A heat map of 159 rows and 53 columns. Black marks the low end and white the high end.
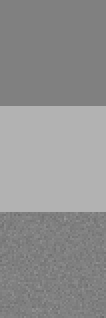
The table splits into 3 rows of 1 panel. Panel 1,1: middling, flat. Panel 2,1: high, flat. Panel 3,1: middling, fine-grained, faint in contrast.
